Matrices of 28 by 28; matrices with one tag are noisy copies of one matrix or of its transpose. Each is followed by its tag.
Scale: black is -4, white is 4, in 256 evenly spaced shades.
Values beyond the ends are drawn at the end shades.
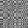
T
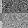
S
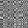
T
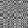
T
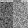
S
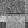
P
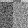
S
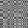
T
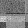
P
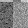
S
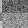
S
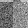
S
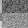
S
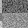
S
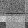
P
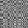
T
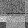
P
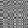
T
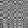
T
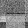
P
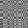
T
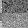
S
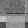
P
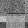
P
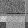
P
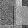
P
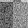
S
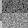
S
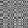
T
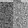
S
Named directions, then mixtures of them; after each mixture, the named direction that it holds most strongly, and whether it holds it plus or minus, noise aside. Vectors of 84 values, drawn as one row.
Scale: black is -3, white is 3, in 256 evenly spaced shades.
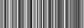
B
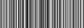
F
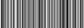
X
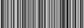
X, plus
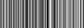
F, plus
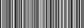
X, minus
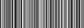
X, minus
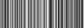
F, minus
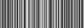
F, minus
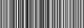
F, plus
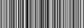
F, plus
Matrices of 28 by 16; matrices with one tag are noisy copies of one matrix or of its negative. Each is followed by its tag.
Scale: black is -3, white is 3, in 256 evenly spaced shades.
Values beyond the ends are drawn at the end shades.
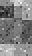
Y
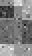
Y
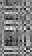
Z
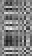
Z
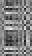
Z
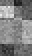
Y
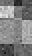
Y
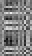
Z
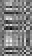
Z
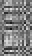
Z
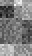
Y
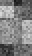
Y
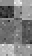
Y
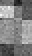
Y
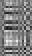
Z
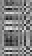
Z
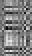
Z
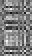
Z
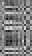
Z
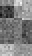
Y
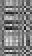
Z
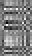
Z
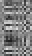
Z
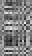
Z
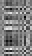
Z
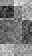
Y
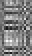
Z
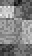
Y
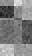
Y
